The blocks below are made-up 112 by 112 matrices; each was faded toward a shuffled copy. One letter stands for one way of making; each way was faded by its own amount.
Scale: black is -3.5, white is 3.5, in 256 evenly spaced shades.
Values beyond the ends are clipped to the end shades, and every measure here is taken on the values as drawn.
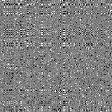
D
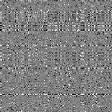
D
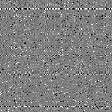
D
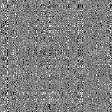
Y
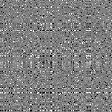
D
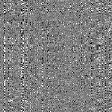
Y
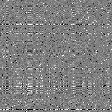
D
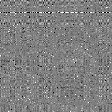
D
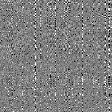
Y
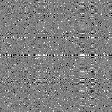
D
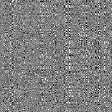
Y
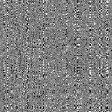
Y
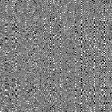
Y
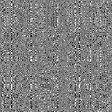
Y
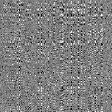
Y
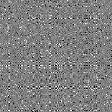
D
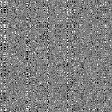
Y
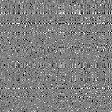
D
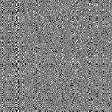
Y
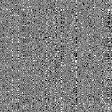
Y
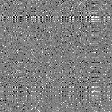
D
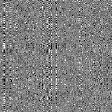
Y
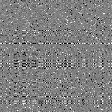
D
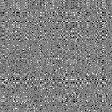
D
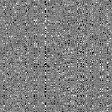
Y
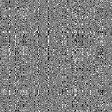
Y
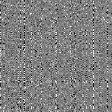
Y
